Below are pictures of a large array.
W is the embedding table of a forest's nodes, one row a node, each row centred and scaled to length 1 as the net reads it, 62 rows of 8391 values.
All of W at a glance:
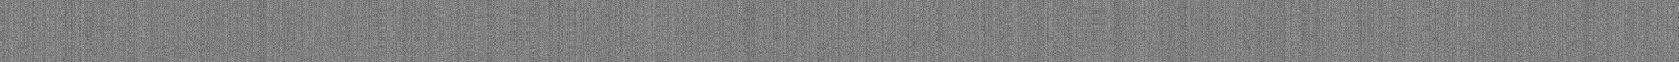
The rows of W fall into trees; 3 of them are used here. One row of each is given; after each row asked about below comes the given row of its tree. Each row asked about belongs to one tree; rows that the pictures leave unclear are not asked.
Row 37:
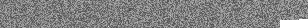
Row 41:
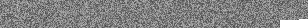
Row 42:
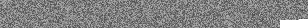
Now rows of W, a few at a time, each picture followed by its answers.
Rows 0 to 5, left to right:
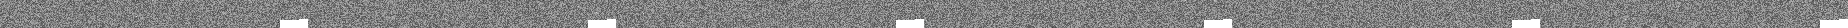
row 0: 42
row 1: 41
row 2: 42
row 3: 41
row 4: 42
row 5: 41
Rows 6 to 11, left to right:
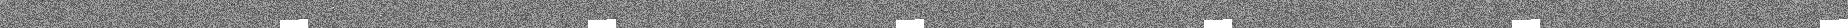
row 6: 42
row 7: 42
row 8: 37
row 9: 42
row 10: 37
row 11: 37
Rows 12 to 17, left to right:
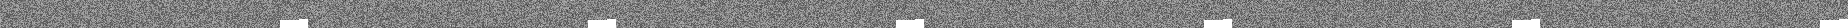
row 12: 41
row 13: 37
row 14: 42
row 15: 42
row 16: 42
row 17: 41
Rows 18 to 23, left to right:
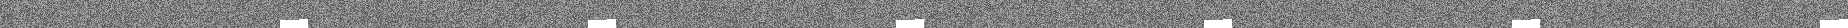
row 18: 41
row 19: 37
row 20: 37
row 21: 41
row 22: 42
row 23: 37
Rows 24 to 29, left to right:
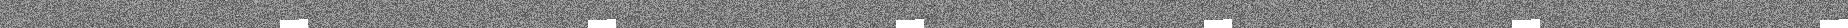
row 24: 37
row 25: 42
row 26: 42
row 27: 41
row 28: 41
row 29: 42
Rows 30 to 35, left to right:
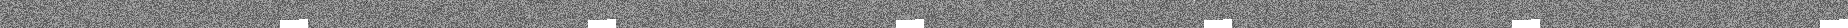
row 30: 41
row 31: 37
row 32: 37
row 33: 41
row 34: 37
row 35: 41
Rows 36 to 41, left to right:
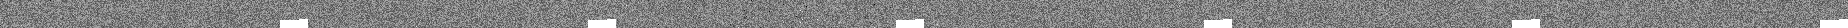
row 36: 41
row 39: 37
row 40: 37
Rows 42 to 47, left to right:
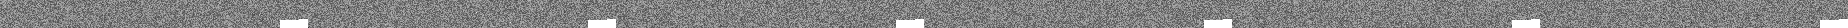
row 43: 41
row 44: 41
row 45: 42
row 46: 37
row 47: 42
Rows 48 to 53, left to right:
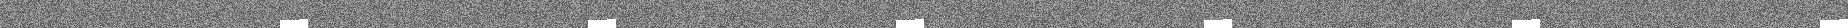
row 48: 42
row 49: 41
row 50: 41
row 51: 37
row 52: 42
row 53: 42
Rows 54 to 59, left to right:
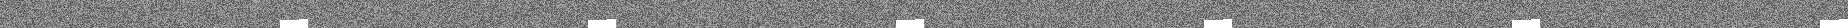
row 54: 37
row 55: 42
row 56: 41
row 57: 42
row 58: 41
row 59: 42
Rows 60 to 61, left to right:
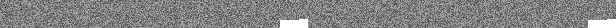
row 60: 41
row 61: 42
